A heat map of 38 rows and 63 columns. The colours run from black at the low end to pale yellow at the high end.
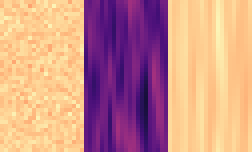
It is made of 1 by 3 panels. Panel 1,1: very high, fine-grained, faint in contrast. Panel 1,2: low, streaked downward. Panel 1,3: very high, streaked downward, faint in contrast.
